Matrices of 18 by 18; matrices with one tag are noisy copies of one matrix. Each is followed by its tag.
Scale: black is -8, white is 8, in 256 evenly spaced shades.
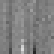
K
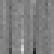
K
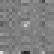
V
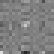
V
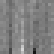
K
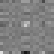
V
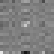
V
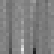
K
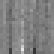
K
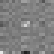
V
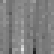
K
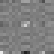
V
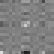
V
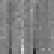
K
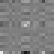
V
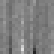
K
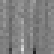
K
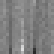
K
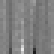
K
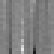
K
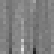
K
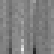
K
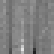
K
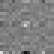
V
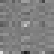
V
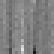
K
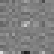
V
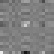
V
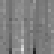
K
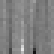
K
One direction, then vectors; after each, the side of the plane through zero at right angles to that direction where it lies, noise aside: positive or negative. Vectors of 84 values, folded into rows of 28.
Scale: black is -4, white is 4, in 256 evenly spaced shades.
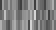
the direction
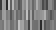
positive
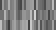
positive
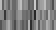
negative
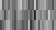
negative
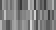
positive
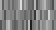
negative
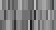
negative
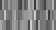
positive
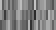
negative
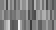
negative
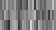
positive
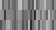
negative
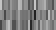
negative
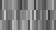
positive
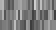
negative
